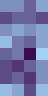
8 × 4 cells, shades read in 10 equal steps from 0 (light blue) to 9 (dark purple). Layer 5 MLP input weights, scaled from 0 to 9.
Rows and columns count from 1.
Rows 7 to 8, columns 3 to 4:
7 3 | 6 1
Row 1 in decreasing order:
5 3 3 2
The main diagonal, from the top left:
3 5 3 2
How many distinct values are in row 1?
3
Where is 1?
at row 4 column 1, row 8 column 1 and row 8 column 4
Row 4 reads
1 4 5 2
